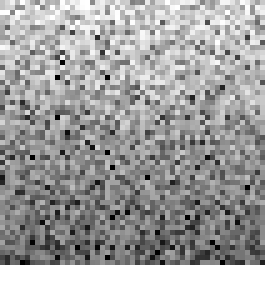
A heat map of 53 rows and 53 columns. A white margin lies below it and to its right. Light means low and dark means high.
No regular stripes run through it. The texture is fine-grained noise. There is an overall slope up to the bottom. No single row or column stands out from its neighbours.
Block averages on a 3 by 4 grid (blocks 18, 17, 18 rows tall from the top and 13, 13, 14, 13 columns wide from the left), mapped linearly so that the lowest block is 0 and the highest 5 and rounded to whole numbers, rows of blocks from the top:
0 0 0 0 / 3 3 3 3 / 5 5 5 5
